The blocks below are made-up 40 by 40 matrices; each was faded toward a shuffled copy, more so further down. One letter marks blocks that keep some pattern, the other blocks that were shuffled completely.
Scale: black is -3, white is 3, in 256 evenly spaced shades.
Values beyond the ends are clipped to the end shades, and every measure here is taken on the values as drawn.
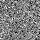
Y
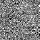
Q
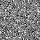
Y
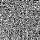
Q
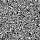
Y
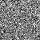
Y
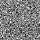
Q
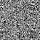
Q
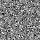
Y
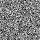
Y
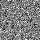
Y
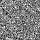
Y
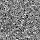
Y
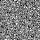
Y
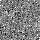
Y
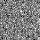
Q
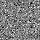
Y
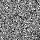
Y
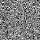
Q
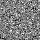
Y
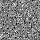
Y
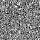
Q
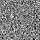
Q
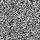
Y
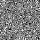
Q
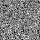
Q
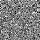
Q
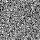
Q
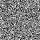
Y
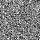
Y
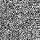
Q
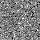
Y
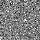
Q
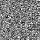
Q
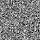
Q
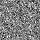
Y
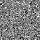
Q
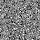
Y
